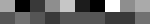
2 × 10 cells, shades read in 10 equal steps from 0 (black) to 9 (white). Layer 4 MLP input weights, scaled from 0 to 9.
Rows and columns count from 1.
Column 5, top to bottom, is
7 3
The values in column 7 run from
0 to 3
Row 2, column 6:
3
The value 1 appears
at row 1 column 6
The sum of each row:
41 29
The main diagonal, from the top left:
6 4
